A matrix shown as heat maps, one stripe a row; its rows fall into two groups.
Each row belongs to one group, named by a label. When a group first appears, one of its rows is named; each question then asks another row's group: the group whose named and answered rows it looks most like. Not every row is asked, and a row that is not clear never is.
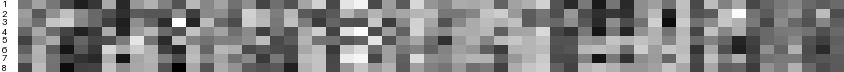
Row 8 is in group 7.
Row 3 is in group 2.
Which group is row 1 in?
7
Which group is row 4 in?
7
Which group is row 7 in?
7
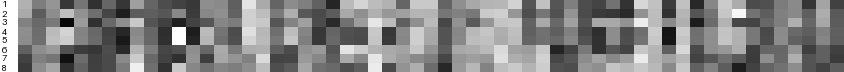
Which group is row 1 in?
2
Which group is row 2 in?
2
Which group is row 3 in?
2
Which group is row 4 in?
2
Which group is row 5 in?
2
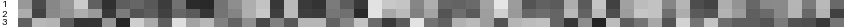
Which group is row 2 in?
2
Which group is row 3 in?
7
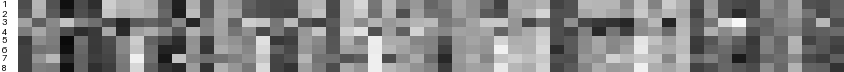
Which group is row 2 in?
7
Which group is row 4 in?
7
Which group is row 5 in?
7
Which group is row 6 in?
7
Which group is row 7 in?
7
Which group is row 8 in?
7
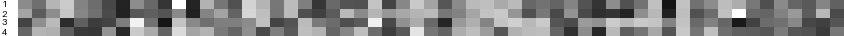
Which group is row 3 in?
7
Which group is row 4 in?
7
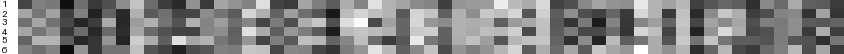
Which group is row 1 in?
7
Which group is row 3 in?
7
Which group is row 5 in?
7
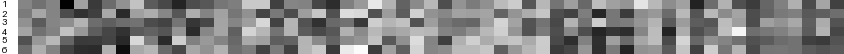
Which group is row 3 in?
2
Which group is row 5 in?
7
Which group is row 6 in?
7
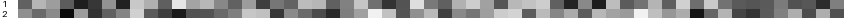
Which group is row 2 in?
2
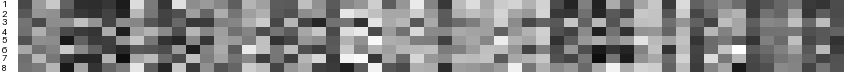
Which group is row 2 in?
7
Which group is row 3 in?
2
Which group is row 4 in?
7
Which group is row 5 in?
7
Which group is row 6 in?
2
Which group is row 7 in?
7
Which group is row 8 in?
2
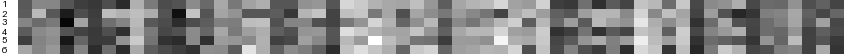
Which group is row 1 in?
7
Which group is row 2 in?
7
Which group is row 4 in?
7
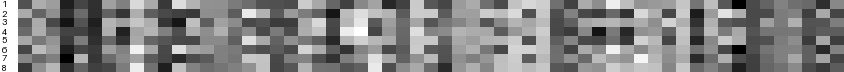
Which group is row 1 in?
7
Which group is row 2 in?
2
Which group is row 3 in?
7
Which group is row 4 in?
7
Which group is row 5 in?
2
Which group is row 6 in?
7
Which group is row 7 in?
2
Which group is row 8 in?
7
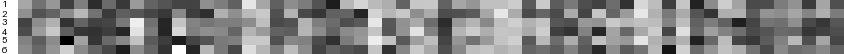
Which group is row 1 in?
2
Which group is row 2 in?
2
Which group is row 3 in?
7
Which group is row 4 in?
7
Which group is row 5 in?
2
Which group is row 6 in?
2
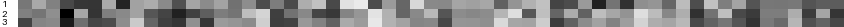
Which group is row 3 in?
7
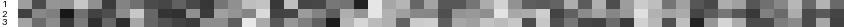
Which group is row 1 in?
2
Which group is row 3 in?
2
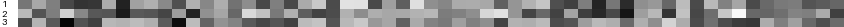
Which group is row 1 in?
7
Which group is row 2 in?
2
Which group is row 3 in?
7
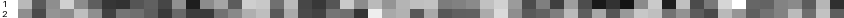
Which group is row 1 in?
2
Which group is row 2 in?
2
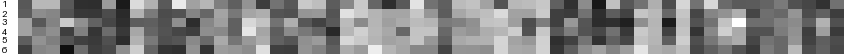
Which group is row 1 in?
7
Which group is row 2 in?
7
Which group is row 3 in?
2
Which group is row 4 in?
2
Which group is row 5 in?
7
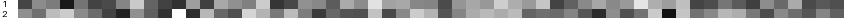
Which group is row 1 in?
7
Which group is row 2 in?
2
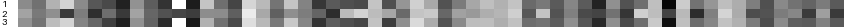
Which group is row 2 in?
2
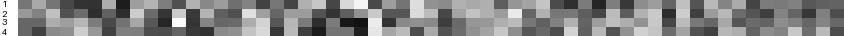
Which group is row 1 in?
7
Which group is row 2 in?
2
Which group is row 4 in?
2
